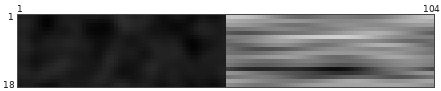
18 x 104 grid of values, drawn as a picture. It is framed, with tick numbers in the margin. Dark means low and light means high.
It is made of 1 by 2 panels. Panel 1,1: very low, blotchy, faint in contrast. Panel 1,2: middling, streaked across, strong in contrast.
